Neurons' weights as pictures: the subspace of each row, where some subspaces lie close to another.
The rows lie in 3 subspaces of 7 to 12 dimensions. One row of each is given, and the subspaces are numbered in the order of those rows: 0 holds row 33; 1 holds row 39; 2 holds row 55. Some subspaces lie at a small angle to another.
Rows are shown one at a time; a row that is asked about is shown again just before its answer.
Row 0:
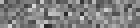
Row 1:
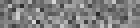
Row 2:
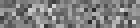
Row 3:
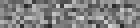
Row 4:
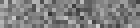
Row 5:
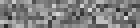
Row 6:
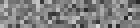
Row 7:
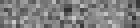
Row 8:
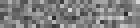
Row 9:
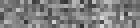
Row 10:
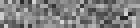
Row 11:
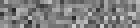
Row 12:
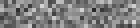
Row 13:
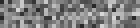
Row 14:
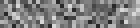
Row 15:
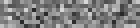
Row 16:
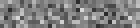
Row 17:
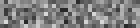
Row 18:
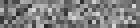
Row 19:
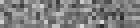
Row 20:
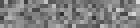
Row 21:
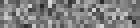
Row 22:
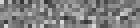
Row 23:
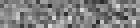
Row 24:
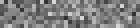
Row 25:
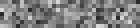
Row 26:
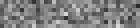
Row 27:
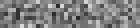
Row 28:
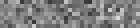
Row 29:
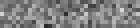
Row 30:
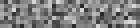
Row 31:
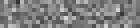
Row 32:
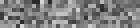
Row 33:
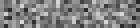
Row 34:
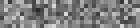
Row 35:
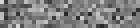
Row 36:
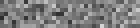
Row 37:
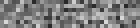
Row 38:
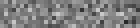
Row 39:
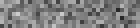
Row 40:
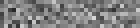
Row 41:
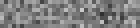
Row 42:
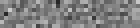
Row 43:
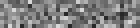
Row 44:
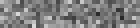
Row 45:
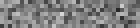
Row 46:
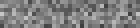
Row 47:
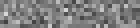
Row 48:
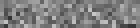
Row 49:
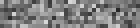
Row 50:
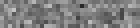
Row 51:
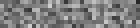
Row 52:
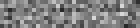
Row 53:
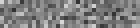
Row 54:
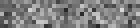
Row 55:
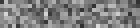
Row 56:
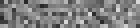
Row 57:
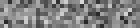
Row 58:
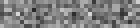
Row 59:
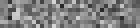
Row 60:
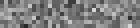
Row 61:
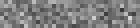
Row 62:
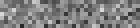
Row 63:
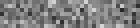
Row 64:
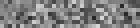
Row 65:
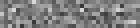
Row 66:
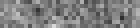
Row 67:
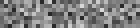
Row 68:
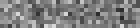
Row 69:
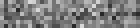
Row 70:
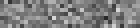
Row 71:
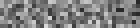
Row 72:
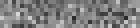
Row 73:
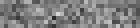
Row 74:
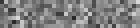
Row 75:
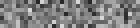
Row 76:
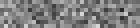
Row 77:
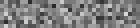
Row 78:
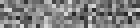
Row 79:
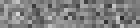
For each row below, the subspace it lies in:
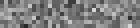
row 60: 2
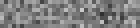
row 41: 0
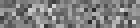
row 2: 2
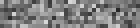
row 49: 2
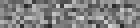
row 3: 0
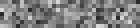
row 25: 2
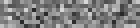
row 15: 0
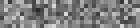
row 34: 1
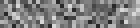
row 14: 0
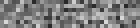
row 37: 0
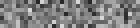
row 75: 0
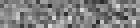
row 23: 0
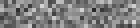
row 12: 2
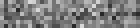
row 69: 1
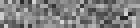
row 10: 1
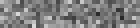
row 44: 1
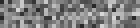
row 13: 1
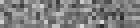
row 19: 0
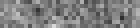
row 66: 1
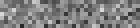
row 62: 2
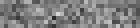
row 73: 1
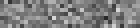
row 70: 0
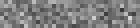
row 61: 2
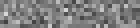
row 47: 0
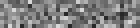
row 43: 0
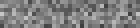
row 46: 2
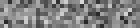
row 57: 0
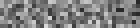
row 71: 1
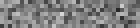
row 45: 1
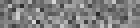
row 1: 0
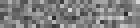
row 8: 0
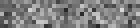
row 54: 2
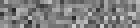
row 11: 2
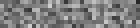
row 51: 0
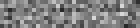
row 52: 1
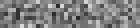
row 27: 0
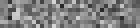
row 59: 0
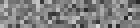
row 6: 2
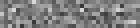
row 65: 1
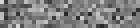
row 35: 2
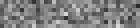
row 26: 2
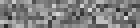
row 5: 1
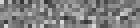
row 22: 2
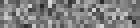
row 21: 2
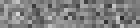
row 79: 0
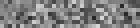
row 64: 2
